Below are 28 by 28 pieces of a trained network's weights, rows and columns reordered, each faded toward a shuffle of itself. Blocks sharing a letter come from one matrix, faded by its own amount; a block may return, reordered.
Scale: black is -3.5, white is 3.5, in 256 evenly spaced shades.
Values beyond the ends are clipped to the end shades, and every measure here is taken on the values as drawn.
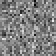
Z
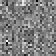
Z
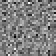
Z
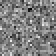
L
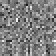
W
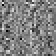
Z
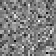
Z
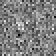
L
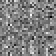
Z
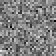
W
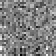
W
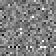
L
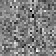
Z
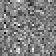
Z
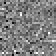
L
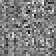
Z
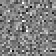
Z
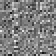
W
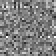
W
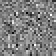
Z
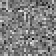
L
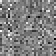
Z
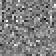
L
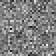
Z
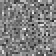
L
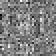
Z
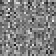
W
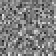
W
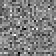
Z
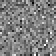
L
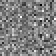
Z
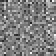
W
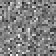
W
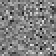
Z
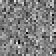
Z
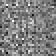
Z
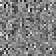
W
